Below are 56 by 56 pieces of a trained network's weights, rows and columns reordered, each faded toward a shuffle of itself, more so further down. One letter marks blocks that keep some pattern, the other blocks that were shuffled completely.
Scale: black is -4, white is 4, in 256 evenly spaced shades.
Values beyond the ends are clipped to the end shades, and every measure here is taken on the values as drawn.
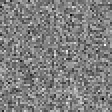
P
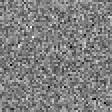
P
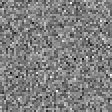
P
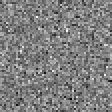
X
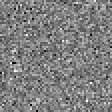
P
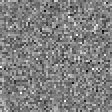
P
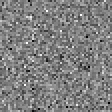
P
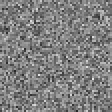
P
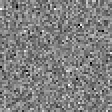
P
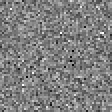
X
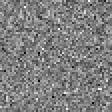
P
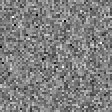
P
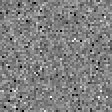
X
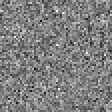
X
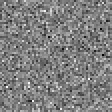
X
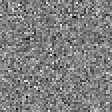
P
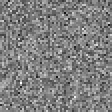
X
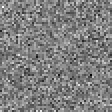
X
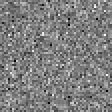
X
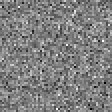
P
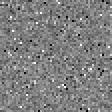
X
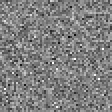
X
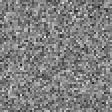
X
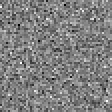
X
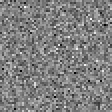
X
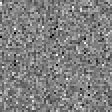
X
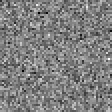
X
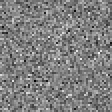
X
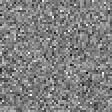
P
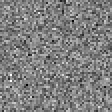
X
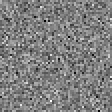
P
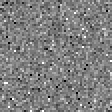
X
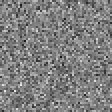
X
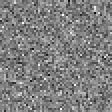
P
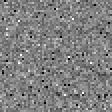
P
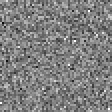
X
